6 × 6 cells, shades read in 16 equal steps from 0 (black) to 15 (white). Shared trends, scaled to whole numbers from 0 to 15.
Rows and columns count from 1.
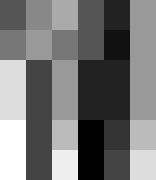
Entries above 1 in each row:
6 5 6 6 5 5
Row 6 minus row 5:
0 0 3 0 1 2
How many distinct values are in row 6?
5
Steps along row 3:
down up down same up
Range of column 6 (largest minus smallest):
4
